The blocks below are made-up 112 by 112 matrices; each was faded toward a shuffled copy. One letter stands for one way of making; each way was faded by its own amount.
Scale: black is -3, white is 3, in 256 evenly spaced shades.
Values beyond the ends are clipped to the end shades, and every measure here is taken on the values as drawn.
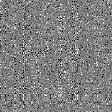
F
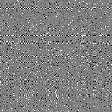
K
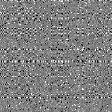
K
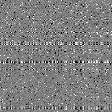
K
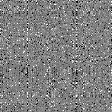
F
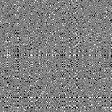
K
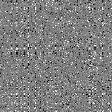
F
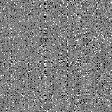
F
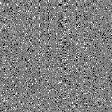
F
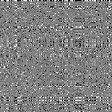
K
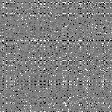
K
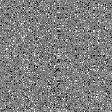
F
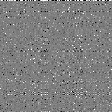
K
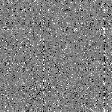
F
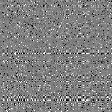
K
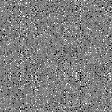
F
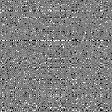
K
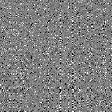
F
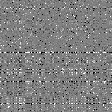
K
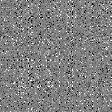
F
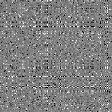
K
